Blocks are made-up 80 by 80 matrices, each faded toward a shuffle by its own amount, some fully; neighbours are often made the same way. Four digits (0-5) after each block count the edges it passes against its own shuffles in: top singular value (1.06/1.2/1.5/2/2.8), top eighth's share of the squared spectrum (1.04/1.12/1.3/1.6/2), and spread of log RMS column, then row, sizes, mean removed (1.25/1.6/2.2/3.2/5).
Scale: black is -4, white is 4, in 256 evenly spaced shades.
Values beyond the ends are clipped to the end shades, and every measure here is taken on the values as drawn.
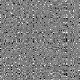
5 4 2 2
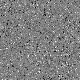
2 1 0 0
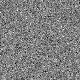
1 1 0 0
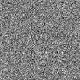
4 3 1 1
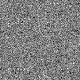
3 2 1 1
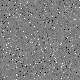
2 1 0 0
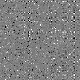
4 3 2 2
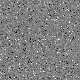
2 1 0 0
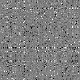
4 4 2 2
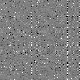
4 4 2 2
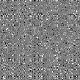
4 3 2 2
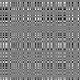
5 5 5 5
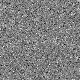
0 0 0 0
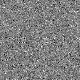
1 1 0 2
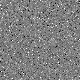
0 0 0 0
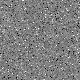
0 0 0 0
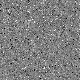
0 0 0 0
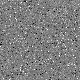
0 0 0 0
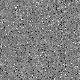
1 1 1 0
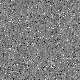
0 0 0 0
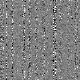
2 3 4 0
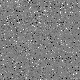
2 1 0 0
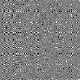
5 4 3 3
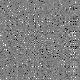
4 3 1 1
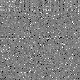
3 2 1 1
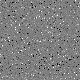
2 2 0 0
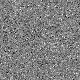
1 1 0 0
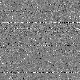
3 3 0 3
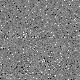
1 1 0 1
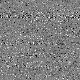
2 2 0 2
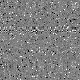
4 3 1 2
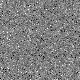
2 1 0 0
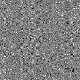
4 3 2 2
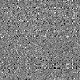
4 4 2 2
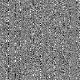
2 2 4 0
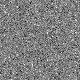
0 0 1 0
